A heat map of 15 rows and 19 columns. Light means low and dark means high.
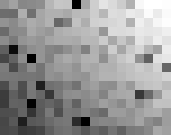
Values rise toward the bottom left. Neither half mirrors the other. The top right is the ninth with the lowest average. The ninth with the highest average is the bottom left. There are no regular stripes. No row or column stands out. The middle left is the roughest part.
